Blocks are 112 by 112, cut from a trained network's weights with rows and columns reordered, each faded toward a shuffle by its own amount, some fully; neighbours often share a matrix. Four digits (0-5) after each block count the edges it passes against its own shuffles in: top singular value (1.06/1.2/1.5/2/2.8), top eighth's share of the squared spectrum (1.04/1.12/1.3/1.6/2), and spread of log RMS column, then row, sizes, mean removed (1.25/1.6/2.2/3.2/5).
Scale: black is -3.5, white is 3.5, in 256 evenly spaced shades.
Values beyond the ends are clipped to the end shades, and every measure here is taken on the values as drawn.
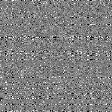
4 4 2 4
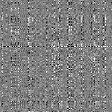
4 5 4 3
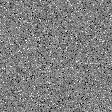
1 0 0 0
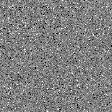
3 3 1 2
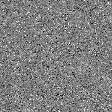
3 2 0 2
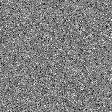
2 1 0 0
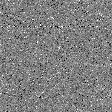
2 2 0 1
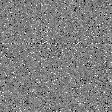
2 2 0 1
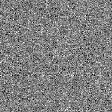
3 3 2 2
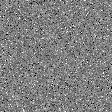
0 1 0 0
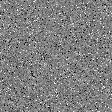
1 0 0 0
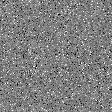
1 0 0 0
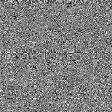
4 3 1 3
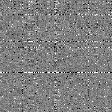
4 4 2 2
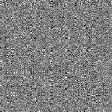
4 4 3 3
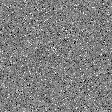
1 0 0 0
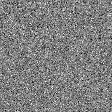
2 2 0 1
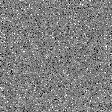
2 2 0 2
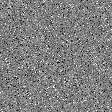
0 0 0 0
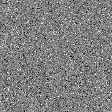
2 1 0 0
